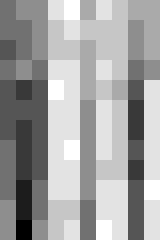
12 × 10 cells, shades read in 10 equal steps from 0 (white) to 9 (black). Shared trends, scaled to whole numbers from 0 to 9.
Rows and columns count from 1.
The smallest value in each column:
4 4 4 0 0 2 0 1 3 0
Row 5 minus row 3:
0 2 2 -2 -1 0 0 1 2 -2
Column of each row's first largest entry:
1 1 1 1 2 9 2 2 2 2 2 2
